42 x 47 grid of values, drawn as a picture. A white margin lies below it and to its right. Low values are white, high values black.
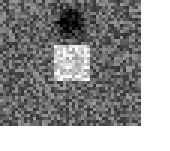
Ninth with the lowest average: centre. Odd patch: lower, in the centre. Slope: none. Bumps: one, in the top middle. Ninth with the highest average: top middle. Stripes: none.
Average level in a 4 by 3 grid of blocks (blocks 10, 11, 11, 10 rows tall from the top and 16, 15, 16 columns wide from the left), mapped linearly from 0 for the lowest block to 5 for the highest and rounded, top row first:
353
313
303
333
